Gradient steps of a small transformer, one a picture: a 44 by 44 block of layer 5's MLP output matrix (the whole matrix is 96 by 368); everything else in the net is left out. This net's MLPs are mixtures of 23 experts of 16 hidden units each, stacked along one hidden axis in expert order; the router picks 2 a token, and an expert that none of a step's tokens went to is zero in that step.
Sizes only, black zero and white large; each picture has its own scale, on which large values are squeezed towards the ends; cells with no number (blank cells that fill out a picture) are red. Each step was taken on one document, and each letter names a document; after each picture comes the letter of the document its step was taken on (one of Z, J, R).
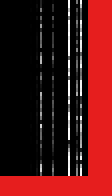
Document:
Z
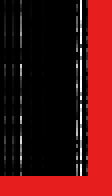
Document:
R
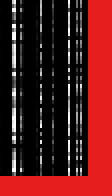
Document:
Z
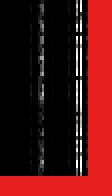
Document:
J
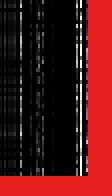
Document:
R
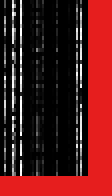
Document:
R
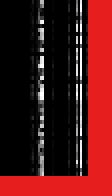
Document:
J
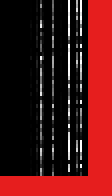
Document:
Z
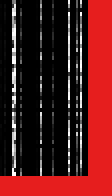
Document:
Z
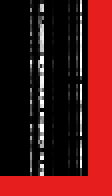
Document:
J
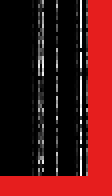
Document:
R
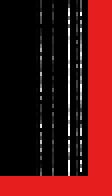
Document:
Z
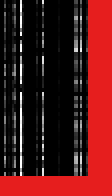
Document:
R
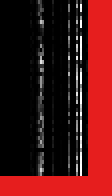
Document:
J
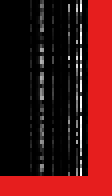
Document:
J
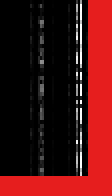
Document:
J
